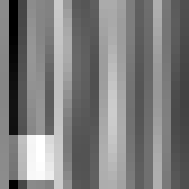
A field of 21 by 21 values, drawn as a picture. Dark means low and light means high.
Ninth with the highest average: bottom left. Average level on the scale: 50%. Histogram: bell-shaped. Odd patch: higher, in the bottom left. Grain: streaks running down.
